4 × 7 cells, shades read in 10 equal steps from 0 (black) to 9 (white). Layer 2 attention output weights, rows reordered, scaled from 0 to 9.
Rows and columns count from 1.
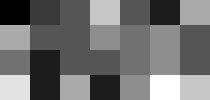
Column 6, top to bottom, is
1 5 5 9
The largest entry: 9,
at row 4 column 6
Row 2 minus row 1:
6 1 0 -2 1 4 -3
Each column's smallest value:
0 1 3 1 3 1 3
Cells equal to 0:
1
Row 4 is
8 1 6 1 5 9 7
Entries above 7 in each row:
0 0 0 2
